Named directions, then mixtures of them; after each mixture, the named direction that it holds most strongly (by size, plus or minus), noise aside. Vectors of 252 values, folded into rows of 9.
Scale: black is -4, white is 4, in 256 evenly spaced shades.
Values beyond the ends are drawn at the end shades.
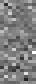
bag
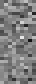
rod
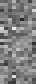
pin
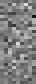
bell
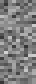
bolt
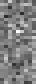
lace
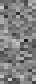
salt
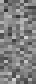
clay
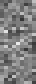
pin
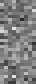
pin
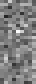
lace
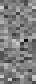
salt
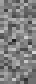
clay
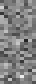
salt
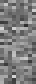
pin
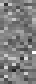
bag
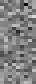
bell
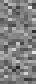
bag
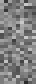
clay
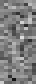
rod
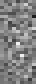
bell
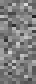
bell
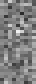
lace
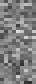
lace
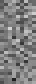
clay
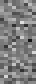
rod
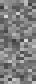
salt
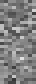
pin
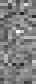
lace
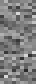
bolt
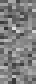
pin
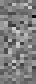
bell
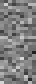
rod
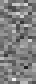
rod
